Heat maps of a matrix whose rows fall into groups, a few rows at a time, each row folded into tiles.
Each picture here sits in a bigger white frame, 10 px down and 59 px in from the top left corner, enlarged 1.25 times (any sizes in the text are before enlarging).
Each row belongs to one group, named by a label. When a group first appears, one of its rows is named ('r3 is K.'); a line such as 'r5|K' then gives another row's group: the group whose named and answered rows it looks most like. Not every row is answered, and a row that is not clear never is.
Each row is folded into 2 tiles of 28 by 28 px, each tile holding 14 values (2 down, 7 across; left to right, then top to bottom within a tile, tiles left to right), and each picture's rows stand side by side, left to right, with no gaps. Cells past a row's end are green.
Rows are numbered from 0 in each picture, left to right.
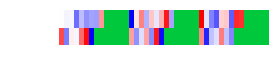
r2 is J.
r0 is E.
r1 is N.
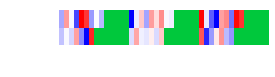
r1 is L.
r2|J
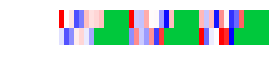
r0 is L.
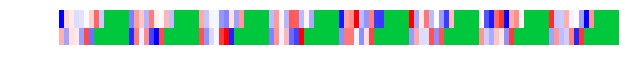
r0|N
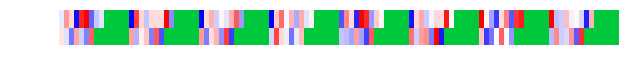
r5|N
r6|J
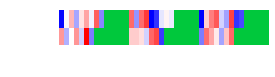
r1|E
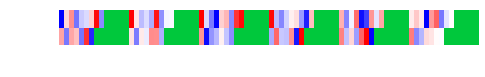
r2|J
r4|E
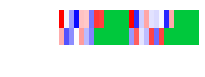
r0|J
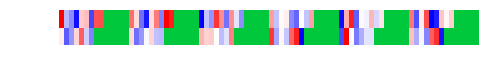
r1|J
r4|L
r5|E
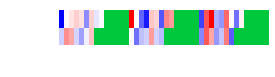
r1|J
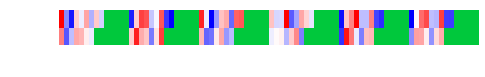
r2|J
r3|E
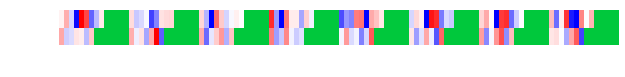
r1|E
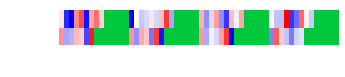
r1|N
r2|E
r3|E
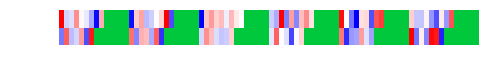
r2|L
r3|L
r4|J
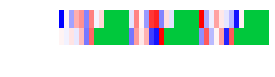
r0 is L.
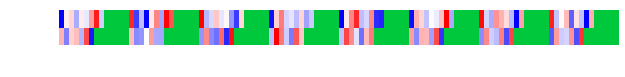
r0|N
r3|L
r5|N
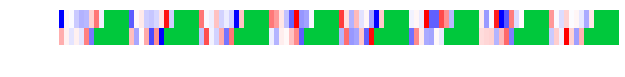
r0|N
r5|E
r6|E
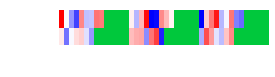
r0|J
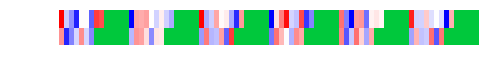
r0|J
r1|L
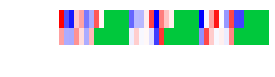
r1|L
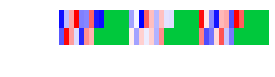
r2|J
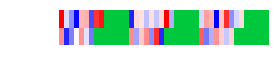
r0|J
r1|N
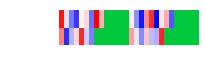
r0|J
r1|L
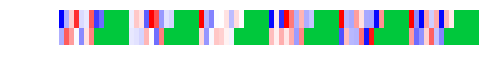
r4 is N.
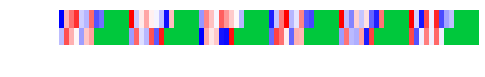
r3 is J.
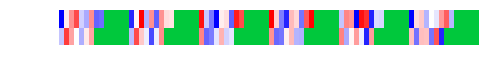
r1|L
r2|J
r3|J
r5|N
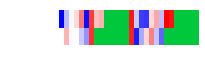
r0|L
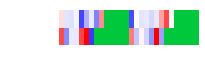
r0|E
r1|N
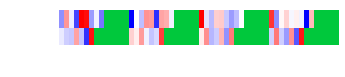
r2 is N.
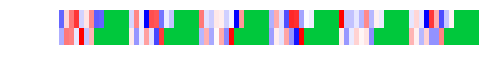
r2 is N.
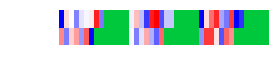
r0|N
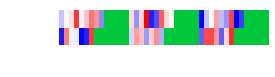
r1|E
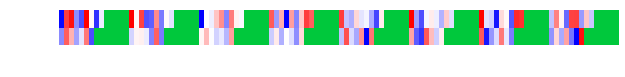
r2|L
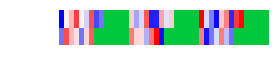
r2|J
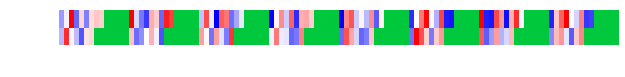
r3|L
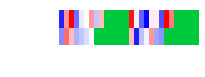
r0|L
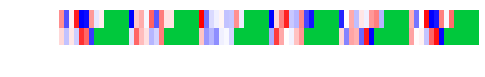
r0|E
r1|L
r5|E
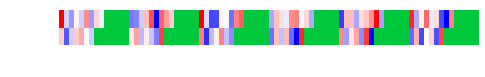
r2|J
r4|N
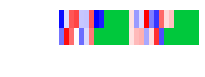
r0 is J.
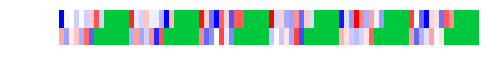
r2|J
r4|L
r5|J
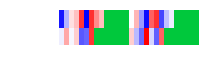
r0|L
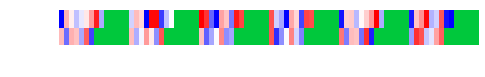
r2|J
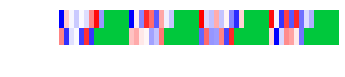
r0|N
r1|L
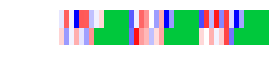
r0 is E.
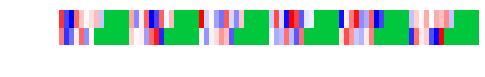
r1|E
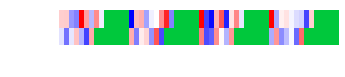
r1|N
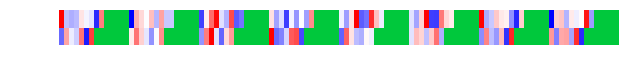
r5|E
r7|N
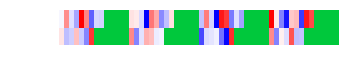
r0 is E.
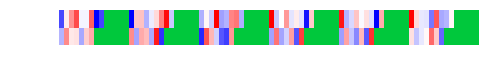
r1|N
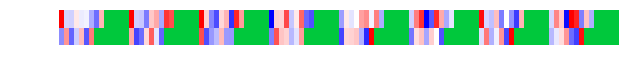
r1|J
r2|J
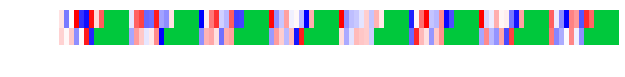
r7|J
